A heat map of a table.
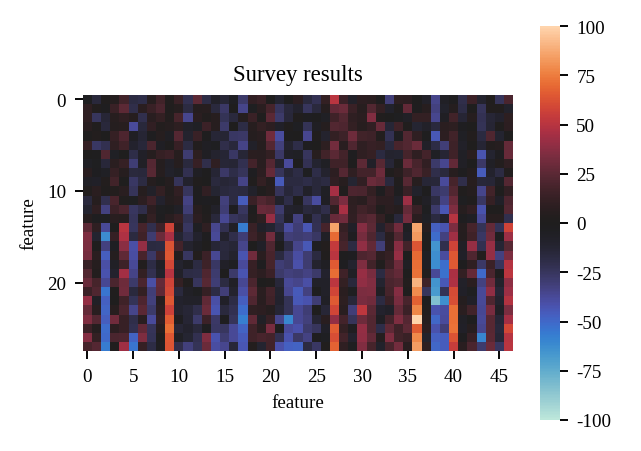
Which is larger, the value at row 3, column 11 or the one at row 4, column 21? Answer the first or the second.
the first
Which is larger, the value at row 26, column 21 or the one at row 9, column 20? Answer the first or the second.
the second
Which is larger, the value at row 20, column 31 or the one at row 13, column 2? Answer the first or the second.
the first
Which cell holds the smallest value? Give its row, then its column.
22, 38
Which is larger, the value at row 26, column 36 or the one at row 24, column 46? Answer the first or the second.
the first
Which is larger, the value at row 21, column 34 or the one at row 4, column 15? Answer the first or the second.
the first
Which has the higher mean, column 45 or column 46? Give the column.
46
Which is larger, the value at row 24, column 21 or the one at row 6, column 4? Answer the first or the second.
the second
